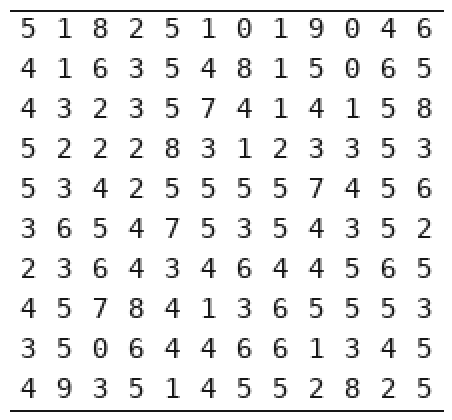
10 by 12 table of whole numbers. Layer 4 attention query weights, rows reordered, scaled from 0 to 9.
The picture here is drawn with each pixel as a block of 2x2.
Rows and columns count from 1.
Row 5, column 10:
4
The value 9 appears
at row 1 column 9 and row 10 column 2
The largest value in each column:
5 9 8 8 8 7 8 6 9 8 6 8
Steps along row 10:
up down up down up up same down up down up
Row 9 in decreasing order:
6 6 6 5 5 4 4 4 3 3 1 0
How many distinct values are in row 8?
7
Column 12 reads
6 5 8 3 6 2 5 3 5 5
